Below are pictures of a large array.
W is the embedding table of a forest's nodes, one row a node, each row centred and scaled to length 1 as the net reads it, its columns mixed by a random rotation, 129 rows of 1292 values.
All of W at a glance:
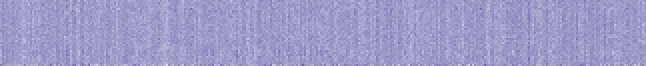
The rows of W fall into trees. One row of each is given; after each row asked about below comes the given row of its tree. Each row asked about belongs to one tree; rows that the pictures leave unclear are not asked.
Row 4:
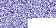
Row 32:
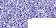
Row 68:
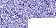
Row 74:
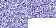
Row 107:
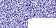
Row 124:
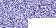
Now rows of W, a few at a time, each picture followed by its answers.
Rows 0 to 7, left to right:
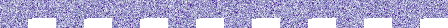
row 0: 32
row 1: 68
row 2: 32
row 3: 68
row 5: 32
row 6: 124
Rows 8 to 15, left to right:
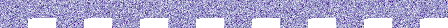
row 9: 32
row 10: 107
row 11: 124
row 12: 107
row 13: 68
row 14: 68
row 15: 32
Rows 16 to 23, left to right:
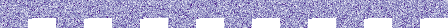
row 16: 74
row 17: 74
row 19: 68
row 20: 4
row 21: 4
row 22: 32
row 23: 124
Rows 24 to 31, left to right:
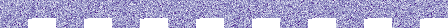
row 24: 32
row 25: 124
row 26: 4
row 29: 32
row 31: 74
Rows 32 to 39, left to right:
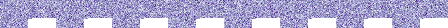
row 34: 124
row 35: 107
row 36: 32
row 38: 32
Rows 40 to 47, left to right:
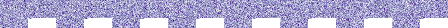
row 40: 124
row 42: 32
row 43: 68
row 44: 124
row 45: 32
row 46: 124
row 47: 32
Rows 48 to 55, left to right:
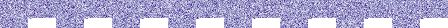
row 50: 124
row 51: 68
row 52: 124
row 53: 32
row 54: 4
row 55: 124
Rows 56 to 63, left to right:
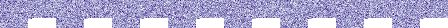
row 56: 74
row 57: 68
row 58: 124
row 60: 107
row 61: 32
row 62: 4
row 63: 124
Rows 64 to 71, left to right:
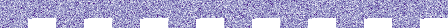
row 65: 32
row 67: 32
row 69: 107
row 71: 4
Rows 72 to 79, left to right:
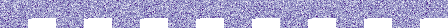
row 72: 68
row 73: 4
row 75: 74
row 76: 124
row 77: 32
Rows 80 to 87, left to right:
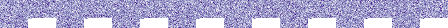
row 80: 68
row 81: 124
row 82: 4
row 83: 68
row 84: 124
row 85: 124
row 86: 124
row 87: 4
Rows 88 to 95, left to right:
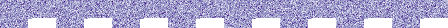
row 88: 107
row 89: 124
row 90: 32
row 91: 74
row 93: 32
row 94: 107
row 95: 124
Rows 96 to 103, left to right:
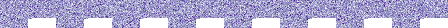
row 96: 124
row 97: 74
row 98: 32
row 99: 107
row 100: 107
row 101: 107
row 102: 68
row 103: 107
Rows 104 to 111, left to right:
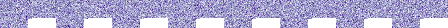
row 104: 107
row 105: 4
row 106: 68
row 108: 107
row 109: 32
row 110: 107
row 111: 107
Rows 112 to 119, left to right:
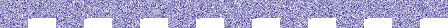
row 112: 124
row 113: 68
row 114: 124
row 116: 32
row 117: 124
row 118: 124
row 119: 107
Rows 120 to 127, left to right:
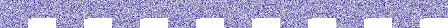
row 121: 124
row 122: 107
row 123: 32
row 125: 32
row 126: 68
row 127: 74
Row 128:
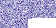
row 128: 32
